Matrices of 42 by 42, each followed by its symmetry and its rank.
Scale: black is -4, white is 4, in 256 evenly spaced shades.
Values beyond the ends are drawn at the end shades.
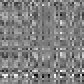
neither, rank three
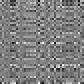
neither, rank three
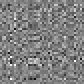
neither, rank five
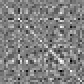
symmetric, rank five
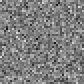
neither, full rank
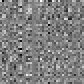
neither, rank five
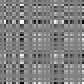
symmetric, rank one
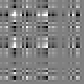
symmetric, rank one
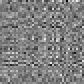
neither, rank five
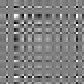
symmetric, rank one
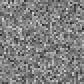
neither, full rank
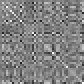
symmetric, rank five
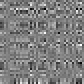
neither, rank three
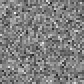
neither, full rank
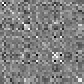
symmetric, rank five
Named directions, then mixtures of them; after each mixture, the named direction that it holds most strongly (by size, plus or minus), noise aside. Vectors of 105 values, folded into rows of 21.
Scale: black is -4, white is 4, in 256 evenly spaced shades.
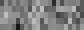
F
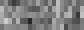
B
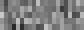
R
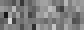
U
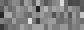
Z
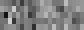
U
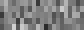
R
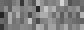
Z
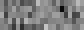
R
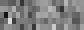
U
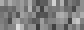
F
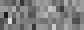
U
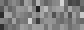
Z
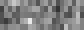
B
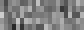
R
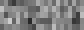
B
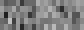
U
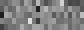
Z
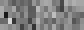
U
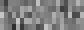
R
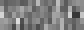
R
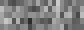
B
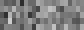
U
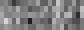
B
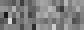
U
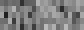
U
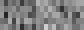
U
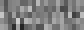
R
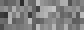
U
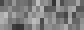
F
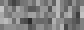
B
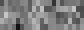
F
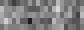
B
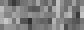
B
